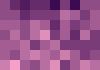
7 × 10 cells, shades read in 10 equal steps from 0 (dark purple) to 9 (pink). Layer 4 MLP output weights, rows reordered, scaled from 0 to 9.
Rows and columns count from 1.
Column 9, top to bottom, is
4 3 4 6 3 3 7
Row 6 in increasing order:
3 4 4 5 5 5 6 6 7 7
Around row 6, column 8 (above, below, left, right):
3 5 7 3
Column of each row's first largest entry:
1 7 4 5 3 4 2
